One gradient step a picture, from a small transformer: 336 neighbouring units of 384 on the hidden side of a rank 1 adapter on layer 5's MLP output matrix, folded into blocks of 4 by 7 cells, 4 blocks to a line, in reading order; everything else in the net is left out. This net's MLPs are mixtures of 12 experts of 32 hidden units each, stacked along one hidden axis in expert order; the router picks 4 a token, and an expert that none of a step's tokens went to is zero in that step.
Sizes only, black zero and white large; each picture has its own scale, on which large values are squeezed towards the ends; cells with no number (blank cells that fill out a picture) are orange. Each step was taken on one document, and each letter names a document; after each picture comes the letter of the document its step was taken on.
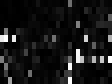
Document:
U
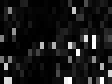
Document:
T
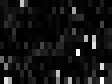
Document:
T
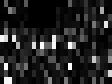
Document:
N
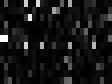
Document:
U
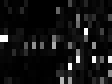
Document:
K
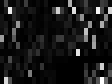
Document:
T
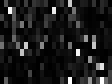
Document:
T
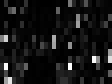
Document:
N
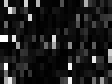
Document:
K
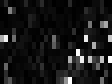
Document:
U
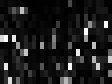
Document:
N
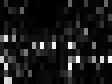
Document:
K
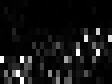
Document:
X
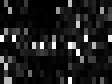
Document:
U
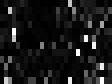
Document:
T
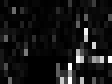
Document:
N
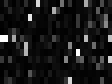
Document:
U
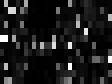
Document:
N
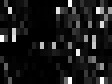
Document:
T
